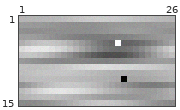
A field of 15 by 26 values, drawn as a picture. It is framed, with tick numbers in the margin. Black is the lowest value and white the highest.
The grain runs across in streaks. The centre is the roughest part. Two lone cells stand out: one far higher and one far lower than their neighbours.
